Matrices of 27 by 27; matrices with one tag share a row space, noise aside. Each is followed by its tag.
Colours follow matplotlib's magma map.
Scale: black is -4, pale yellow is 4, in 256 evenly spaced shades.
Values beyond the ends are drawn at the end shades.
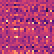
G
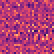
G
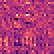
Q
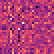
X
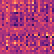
G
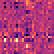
Q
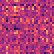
G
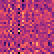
X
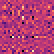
X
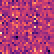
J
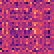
J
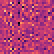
X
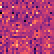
J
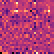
J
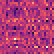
G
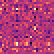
J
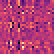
X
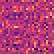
G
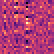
Q
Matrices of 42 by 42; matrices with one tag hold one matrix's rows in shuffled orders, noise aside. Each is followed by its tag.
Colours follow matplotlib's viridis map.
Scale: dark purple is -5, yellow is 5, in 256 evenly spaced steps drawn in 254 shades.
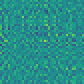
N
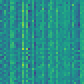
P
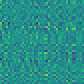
N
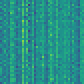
P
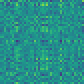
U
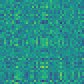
U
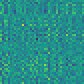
N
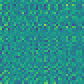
N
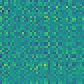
N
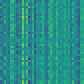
P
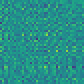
N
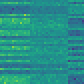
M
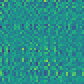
N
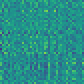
N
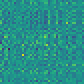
N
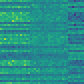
M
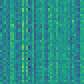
P
